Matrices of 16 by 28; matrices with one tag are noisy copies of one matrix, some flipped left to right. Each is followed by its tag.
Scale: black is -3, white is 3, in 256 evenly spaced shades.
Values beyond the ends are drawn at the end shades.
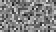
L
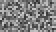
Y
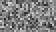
Y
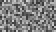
L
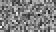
L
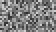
Y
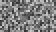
L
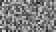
L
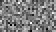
L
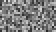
L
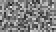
Y
